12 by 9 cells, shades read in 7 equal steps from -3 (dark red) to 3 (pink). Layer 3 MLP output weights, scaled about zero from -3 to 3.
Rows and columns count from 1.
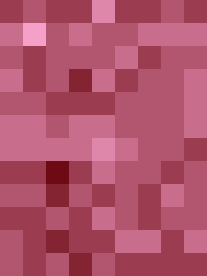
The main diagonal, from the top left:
-1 3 0 -2 -1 0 0 -1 0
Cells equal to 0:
41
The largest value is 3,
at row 2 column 2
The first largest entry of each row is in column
5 2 6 1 9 1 5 5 8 5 6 1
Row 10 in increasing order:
-1 -1 -1 -1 0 0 0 0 1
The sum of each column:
1 -1 -8 -6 5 0 -3 -1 2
